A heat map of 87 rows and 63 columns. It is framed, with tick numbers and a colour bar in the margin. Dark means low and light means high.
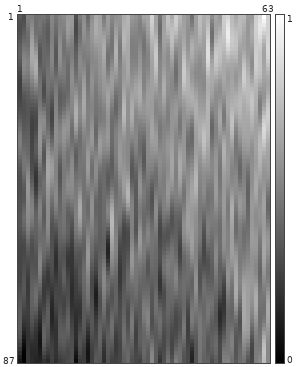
Streaks run downward. The bottom left is the ninth with the lowest average. The top right is the ninth with the highest average. Values rise toward the top right.
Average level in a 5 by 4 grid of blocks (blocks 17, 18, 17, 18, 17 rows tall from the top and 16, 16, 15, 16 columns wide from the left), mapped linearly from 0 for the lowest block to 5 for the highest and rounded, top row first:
2345
2344
2233
1223
0112
